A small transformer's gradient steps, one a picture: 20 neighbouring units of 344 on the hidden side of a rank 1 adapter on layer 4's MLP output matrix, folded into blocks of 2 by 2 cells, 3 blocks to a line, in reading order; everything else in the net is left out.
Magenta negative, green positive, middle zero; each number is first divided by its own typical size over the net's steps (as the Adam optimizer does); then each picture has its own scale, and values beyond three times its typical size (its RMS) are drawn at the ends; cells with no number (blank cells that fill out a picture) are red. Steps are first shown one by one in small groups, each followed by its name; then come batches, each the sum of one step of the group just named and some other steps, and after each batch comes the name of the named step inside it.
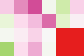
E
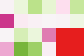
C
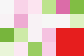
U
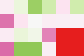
C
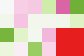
U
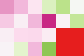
E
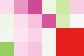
E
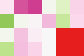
E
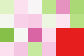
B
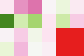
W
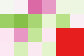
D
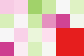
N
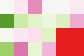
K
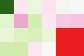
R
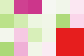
K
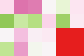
W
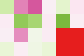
D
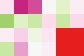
W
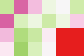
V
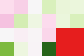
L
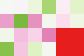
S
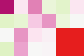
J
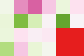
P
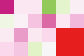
J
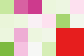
L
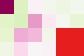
J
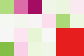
V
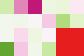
L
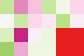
S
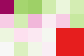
J
